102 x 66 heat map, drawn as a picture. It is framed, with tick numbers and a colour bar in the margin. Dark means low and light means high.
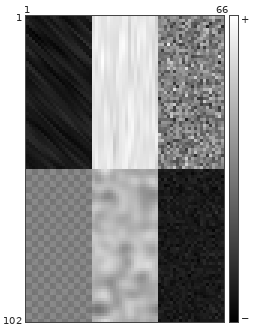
It is made of 2 by 3 panels. Panel 1,1: very low, slanting down to the right, faint in contrast. Panel 1,2: very high, streaked downward, faint in contrast. Panel 1,3: middling, fine-grained, strong in contrast. Panel 2,1: middling, checkered, faint in contrast. Panel 2,2: high, blotchy. Panel 2,3: very low, fine-grained, faint in contrast.
